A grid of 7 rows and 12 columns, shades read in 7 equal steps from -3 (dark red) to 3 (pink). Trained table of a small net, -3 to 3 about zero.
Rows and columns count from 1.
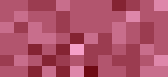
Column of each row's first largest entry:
12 10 1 3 6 12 6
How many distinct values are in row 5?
5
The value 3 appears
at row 5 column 6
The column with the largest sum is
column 12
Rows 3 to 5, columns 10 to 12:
0 -1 0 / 0 -1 0 / -1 1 0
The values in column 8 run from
-1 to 0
